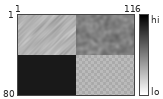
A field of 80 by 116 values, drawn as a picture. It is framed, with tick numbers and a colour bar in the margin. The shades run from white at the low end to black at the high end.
It is made of 2 by 2 panels. Panel 1,1: low, slanting up to the right, faint in contrast. Panel 1,2: middling, blotchy, faint in contrast. Panel 2,1: very high, flat. Panel 2,2: low, checkered, faint in contrast.
